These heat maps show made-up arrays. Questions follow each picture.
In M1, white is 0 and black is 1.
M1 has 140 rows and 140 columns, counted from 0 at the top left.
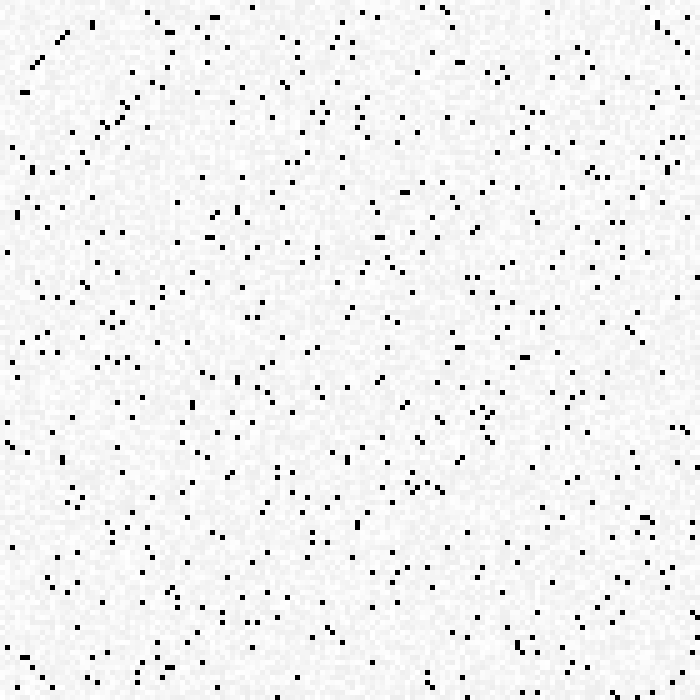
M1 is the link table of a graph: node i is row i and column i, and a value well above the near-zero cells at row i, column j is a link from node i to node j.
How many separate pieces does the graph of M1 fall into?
2
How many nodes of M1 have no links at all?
1
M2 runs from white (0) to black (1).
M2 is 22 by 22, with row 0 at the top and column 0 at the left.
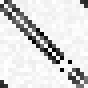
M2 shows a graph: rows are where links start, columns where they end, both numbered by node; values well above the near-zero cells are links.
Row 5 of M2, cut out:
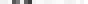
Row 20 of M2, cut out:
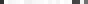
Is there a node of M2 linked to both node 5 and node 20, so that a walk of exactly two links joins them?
no
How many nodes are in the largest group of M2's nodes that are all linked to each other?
3
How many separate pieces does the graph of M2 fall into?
2
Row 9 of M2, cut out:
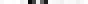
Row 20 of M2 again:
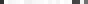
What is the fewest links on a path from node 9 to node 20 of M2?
6
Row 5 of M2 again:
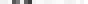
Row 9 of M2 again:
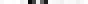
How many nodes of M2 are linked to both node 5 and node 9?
1
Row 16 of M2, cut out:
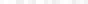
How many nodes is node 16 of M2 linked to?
0
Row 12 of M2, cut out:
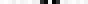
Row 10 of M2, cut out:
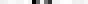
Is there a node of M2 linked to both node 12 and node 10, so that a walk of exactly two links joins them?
yes
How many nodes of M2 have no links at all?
1
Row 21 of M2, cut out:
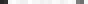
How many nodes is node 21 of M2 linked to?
4
